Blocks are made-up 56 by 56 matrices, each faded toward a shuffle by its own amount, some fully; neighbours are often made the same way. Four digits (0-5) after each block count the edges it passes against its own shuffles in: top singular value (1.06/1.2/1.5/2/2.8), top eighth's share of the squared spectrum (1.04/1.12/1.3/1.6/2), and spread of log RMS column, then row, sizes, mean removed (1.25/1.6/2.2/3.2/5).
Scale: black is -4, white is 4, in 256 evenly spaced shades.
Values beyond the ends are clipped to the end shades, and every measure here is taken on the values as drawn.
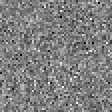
0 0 0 0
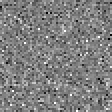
0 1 0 0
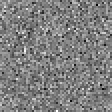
0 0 0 0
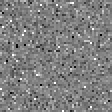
0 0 0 0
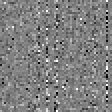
2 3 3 0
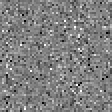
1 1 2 0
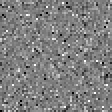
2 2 0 0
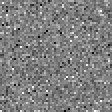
0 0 0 0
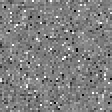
1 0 0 0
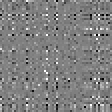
5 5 3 3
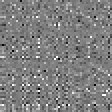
4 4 2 3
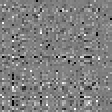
4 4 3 2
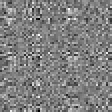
4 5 3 3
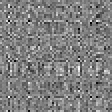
4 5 3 3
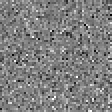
3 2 1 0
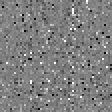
2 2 1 0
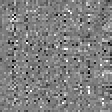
3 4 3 2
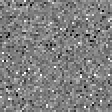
2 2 0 0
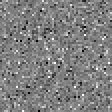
1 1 0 0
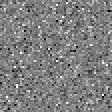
2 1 0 0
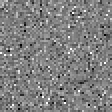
2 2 0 0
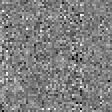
1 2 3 0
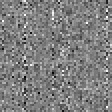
2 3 3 0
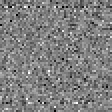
2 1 0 1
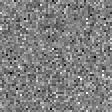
0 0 0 0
